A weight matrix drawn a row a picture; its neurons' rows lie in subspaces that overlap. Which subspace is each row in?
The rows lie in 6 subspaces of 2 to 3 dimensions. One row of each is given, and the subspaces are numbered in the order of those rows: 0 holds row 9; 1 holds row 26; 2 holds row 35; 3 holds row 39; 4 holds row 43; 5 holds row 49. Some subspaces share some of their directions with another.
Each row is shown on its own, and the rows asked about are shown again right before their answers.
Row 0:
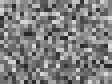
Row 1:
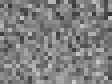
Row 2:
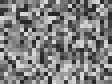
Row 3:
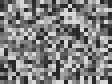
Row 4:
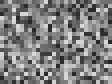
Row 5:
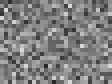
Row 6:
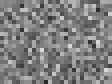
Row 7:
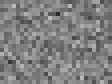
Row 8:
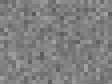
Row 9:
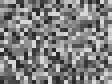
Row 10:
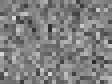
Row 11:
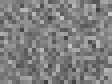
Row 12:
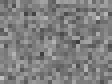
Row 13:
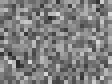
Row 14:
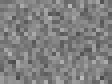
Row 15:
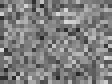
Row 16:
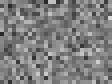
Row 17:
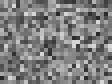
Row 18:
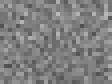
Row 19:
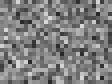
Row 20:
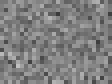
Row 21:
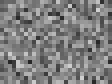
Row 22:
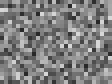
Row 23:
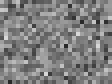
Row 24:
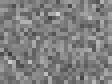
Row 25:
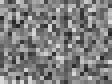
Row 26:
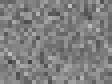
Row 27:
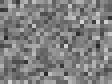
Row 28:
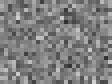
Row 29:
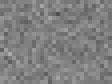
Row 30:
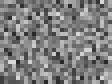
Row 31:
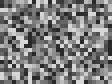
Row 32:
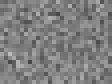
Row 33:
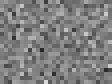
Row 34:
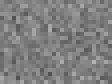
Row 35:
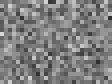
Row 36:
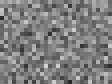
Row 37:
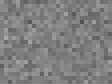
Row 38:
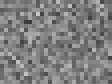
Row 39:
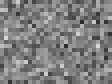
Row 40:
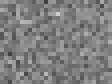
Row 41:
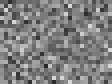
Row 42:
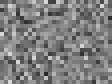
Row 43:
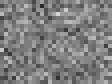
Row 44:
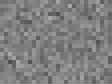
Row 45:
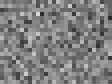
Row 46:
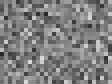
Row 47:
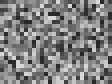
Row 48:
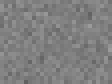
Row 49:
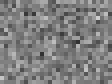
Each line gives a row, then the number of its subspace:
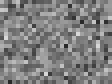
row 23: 3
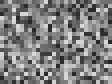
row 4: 0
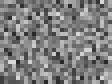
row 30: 0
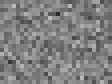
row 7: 5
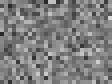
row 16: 2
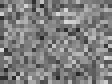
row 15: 4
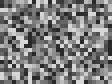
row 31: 3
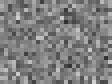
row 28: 4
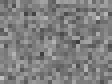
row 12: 5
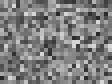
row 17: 5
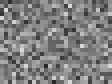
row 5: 1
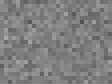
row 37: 3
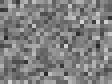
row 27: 3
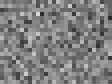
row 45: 3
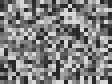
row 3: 4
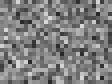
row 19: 3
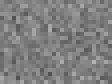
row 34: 0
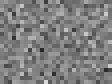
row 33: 2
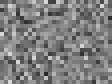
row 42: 2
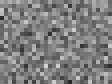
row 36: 1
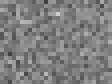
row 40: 2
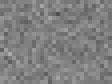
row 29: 4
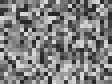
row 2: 0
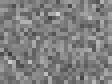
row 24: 5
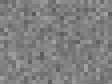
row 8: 5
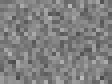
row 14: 0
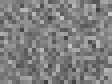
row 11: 2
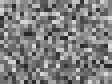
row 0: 1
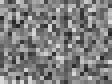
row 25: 0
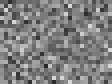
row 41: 1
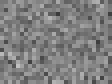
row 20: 1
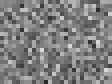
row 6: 2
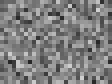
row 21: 4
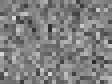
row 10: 0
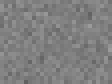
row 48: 1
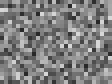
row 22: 3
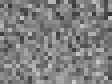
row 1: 2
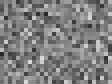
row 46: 1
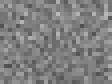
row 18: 2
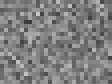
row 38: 3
